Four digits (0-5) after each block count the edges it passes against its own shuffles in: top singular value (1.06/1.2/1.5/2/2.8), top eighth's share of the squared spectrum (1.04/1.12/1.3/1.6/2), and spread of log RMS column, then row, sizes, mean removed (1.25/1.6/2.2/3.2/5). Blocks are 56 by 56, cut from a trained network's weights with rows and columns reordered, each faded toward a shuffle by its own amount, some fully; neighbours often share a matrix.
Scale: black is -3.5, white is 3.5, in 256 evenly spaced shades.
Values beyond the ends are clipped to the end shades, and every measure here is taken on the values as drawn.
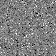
0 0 0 0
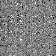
2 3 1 2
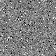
0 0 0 0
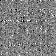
2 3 0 2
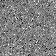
0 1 0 0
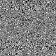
2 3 0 2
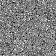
0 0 0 0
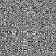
3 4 0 3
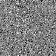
2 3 0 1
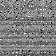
3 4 2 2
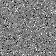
0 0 0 0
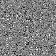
1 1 0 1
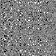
2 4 3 2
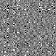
3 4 3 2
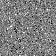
1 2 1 0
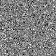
2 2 0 1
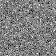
1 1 0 0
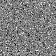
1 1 0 0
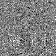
3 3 1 1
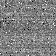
2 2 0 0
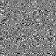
3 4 1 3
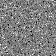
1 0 0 0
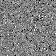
1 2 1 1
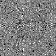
2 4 2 2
